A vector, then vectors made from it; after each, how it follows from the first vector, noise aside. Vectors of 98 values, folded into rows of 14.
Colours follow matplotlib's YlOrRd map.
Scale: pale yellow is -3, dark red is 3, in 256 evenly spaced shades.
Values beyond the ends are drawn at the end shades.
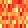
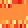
partly zeroed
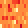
partly zeroed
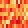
wrapped around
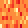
partly zeroed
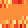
partly zeroed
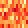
wrapped around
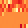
partly zeroed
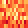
wrapped around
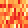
wrapped around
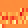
partly zeroed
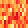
wrapped around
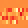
partly zeroed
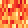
wrapped around
